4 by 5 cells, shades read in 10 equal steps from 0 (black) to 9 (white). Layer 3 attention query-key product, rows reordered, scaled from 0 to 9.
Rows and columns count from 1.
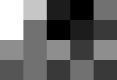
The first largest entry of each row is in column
1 1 1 2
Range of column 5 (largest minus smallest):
3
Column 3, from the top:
1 0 5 2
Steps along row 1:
down down down up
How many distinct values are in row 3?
3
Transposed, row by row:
9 9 5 3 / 7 4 4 4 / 1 0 5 2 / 0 1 2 4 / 4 2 5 2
